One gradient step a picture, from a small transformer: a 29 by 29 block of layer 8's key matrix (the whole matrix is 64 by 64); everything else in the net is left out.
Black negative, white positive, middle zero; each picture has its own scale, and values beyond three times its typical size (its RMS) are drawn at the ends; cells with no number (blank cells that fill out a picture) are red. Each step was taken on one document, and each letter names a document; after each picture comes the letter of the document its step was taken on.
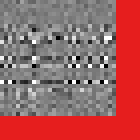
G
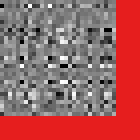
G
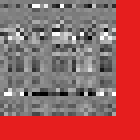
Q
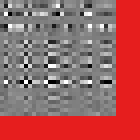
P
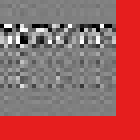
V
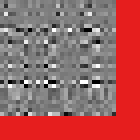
P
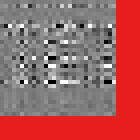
G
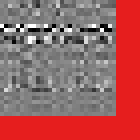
V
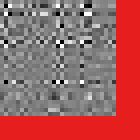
P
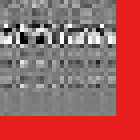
V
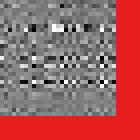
G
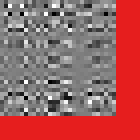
P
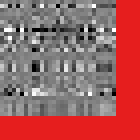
Q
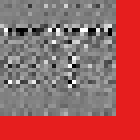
G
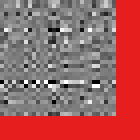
P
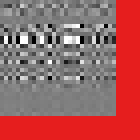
V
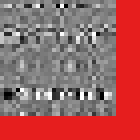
Q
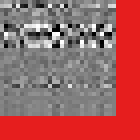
V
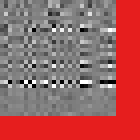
P
